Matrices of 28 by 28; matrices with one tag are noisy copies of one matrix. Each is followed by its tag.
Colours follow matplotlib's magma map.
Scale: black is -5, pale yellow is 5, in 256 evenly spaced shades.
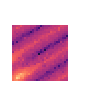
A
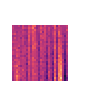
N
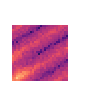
A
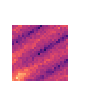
A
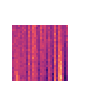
N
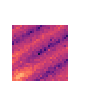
A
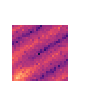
A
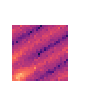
A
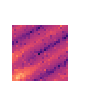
A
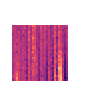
N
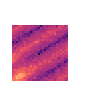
A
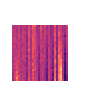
N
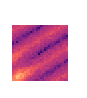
A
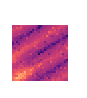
A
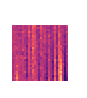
N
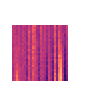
N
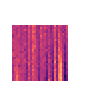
N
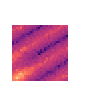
A
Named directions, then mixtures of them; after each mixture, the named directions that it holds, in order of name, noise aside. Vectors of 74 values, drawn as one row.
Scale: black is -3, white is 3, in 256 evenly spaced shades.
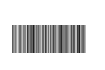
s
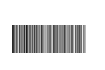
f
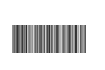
s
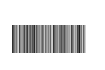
f, s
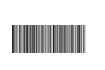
f, s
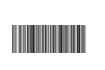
s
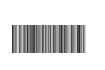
f, s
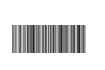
s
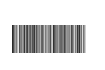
f, s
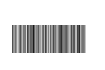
s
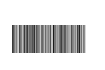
f, s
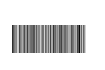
f, s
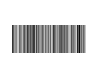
f, s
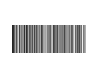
f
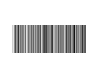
f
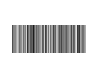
s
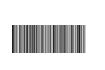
f, s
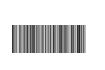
f, s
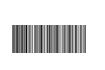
f, s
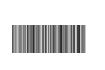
s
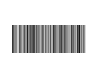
f, s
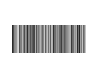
f, s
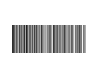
f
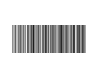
f, s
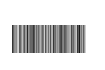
f, s
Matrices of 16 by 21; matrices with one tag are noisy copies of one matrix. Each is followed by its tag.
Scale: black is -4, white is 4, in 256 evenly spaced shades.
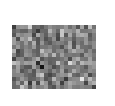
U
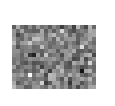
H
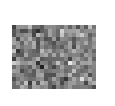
U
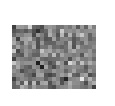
U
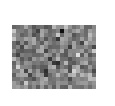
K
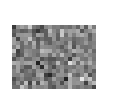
U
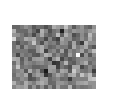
K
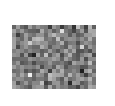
H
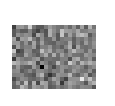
U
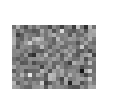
H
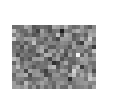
K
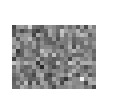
U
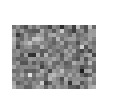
H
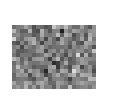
K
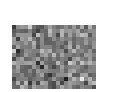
U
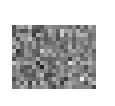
U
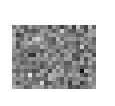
H
